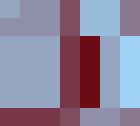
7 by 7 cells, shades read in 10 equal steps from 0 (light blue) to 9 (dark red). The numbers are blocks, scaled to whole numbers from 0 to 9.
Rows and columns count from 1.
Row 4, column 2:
2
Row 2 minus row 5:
1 1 1 -1 -8 -1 4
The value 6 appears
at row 1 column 4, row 2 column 4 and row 7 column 4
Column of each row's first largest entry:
4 4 5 5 5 5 1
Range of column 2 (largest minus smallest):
5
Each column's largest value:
7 7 7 7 9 3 4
